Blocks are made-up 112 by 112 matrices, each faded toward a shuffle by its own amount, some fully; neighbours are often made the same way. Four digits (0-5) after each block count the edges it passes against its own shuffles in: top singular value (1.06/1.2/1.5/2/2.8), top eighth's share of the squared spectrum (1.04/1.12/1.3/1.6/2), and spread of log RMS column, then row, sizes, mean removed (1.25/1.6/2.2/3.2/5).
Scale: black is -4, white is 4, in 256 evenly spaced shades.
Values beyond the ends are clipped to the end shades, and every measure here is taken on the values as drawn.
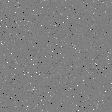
0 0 0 0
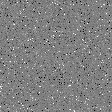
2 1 0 0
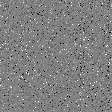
2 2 1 0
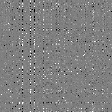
5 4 3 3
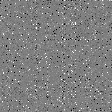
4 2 1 1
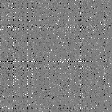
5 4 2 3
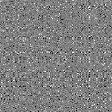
5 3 2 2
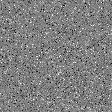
0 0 0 0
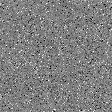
1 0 0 0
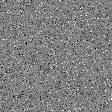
0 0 0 0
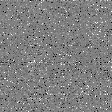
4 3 1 1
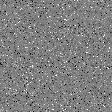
3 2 0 1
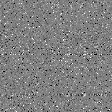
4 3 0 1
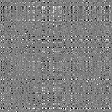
5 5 3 3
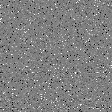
3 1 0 0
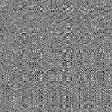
5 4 3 3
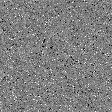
0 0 0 0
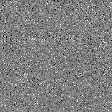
4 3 1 1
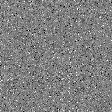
3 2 1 0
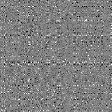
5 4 2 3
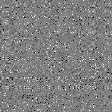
4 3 1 2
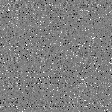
4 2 1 2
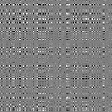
5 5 4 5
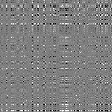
5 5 4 4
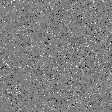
2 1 0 0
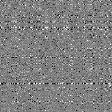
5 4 2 3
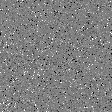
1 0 0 0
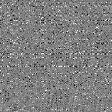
4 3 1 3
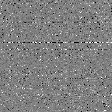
4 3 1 2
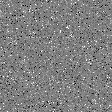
2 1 0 0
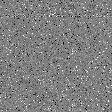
2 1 0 0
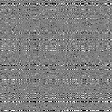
5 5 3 4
